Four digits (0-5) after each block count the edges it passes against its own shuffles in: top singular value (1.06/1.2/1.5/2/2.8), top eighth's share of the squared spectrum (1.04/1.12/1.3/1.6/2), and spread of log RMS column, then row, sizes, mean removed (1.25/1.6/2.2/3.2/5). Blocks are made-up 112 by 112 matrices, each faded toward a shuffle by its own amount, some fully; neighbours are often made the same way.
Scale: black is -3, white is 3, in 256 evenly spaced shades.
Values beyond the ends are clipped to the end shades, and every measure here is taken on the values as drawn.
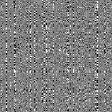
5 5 4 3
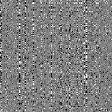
4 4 4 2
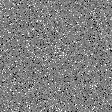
0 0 0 0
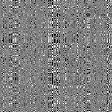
5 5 4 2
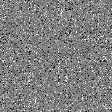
3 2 2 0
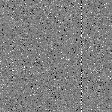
3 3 2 0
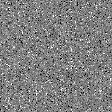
3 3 2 1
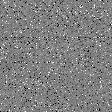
3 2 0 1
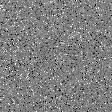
2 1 0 0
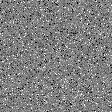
0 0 0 0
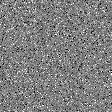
0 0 0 0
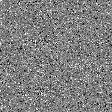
0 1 1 1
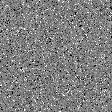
0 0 0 0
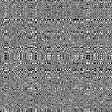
5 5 3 4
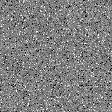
3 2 0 0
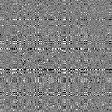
5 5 3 4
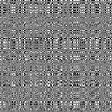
5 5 4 5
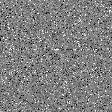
3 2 0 1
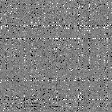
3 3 3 3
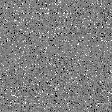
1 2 1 2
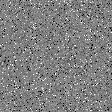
0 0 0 0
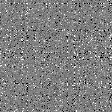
2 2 3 2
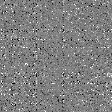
2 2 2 2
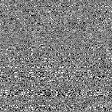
4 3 1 4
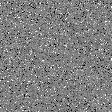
1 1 0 1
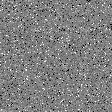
0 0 0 0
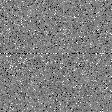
2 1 0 1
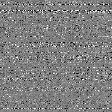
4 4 0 4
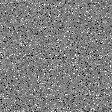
1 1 0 1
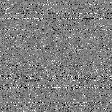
3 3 0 3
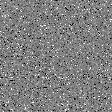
1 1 0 1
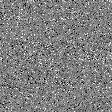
1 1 0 1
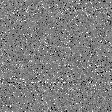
1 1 0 1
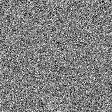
2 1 0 0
